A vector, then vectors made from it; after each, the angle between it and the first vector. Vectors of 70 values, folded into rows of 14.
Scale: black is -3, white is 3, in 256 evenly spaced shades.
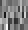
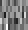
nearly parallel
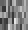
partly opposed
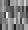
orthogonal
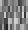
nearly opposite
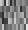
partly opposed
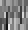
nearly opposite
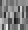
nearly parallel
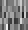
nearly parallel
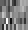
orthogonal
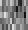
partly opposed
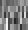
nearly parallel
